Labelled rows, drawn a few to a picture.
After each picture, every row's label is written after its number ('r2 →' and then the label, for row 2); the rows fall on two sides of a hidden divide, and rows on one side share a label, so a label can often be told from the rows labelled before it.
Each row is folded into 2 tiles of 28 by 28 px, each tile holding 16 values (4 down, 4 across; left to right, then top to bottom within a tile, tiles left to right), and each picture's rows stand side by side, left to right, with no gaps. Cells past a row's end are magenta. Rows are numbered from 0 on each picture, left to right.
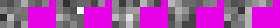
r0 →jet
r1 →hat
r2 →hat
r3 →jet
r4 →hat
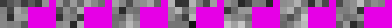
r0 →hat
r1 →jet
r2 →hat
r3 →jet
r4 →hat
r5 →hat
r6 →jet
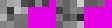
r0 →hat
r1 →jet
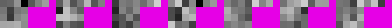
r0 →hat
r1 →jet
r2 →jet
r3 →hat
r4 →jet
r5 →jet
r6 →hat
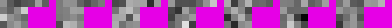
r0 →hat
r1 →hat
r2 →jet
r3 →hat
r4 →jet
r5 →jet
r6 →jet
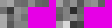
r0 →hat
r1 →jet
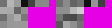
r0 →hat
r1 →hat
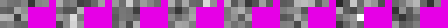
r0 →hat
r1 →hat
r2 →jet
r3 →hat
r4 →hat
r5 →jet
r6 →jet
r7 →jet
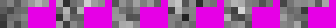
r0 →jet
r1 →jet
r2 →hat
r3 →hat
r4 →hat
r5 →jet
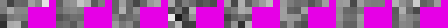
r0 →jet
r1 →jet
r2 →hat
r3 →hat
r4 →jet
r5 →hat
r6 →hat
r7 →jet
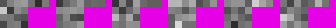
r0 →jet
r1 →jet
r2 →hat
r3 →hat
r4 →jet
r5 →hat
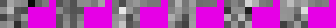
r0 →jet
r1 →jet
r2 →jet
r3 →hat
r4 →jet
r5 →hat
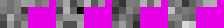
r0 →jet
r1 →jet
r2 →jet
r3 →hat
